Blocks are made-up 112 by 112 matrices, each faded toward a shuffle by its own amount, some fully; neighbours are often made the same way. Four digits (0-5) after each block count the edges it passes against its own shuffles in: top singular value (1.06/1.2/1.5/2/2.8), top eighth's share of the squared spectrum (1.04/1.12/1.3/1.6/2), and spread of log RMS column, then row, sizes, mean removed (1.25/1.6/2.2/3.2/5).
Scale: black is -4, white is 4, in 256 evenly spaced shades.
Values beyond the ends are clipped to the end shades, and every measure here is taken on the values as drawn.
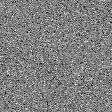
0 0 0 0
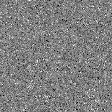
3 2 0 1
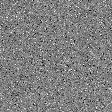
0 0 0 0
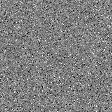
0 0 0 0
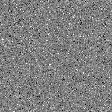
3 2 1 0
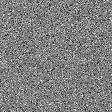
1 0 0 0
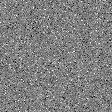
0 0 0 0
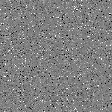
3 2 1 1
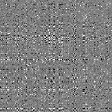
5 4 3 3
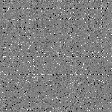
4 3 1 2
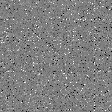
3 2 1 1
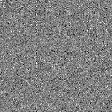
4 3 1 1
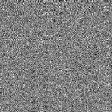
4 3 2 2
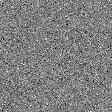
2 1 0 0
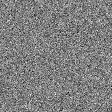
2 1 0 0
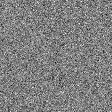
2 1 0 0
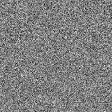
3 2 1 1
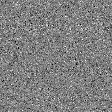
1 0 0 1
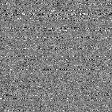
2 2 0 4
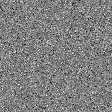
0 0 0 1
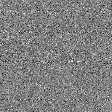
1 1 0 3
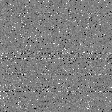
4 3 0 2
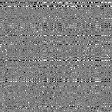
5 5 2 4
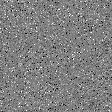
2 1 0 0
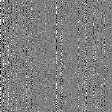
3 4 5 0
